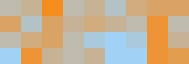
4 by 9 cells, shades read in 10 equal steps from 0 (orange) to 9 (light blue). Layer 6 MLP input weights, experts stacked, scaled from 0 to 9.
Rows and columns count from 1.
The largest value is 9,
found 4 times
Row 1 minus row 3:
0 1 -3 0 -3 -2 -4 2 -2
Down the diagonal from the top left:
6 7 3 6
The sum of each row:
39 40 50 47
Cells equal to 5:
7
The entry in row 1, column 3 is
0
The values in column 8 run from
1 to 3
